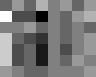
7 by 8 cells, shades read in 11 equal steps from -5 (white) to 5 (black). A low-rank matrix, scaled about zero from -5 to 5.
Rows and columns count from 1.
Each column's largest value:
1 2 2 5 0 2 1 1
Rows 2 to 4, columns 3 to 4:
2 5 / -1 1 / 2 3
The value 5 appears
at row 2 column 4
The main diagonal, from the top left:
1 2 -1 3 0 1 0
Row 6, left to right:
-3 2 1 4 0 1 -1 0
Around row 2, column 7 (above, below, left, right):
1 0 1 -2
